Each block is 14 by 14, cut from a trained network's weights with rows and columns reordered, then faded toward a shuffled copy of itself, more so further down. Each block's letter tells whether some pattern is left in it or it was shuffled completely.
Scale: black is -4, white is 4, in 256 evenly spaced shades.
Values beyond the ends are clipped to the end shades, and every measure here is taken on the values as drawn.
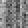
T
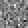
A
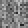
T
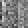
T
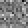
T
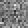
T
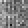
T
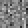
T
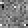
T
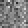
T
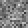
A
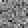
A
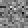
T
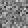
A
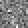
A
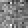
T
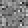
T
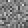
A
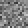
A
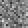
A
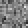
T
